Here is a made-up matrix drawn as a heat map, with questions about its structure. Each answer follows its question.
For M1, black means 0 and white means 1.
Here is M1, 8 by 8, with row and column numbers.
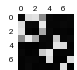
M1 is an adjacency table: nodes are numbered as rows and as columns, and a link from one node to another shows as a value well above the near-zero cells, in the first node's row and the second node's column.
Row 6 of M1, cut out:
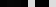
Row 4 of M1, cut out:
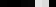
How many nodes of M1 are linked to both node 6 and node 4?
0
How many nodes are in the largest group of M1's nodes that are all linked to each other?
3
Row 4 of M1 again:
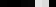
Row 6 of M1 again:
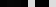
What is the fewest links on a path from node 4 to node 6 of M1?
1
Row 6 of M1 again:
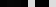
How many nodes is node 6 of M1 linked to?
2
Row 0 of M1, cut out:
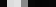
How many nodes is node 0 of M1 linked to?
3
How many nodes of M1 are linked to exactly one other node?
1
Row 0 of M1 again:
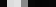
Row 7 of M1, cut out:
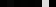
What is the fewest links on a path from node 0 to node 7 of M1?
5
